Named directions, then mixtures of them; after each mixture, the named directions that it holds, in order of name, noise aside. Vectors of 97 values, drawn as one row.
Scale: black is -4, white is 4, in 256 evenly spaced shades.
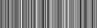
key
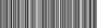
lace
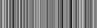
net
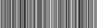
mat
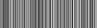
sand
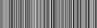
sand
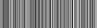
sand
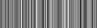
key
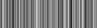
key, net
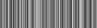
lace, net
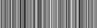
mat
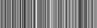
key, mat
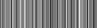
mat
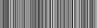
sand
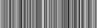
key, mat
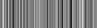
net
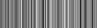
key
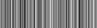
mat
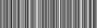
lace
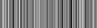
net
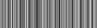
lace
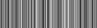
key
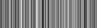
key, lace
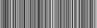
mat, sand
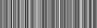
lace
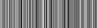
key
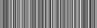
lace, sand
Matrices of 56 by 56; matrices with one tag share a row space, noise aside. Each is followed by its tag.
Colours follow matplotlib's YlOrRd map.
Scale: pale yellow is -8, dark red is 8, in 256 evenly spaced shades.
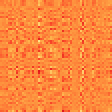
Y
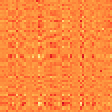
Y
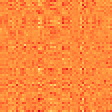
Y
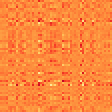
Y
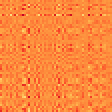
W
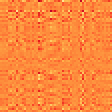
Y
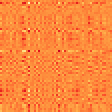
W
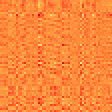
Y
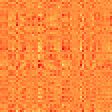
Y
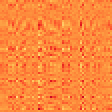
Y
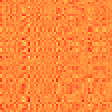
W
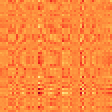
Y
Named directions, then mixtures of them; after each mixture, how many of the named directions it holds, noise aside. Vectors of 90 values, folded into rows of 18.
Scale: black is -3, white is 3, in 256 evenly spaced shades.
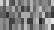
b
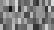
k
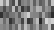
one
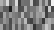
two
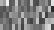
two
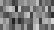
two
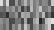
one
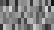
two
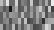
two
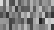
one
